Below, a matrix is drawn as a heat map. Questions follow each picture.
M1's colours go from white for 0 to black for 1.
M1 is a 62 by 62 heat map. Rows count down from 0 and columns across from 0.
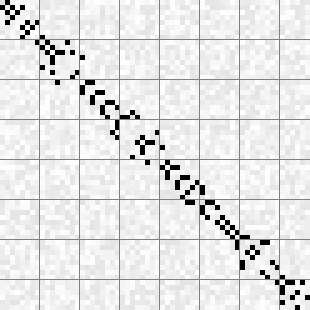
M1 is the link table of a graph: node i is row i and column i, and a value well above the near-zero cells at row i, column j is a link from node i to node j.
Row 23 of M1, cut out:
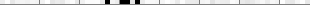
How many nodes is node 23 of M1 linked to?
4
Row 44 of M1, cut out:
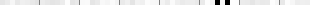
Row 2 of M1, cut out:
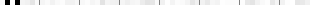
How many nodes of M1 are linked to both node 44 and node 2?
0
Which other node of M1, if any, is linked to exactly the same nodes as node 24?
node 25
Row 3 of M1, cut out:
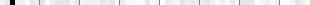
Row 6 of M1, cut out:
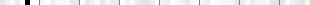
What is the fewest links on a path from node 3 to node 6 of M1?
5
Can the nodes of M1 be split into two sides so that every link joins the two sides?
no
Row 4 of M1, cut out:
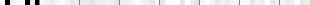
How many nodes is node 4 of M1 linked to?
3
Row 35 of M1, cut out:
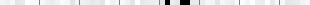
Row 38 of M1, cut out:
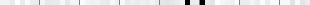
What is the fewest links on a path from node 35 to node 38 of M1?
2
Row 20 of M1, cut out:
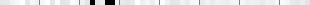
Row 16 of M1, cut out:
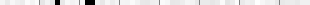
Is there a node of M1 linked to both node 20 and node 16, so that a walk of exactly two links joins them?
yes
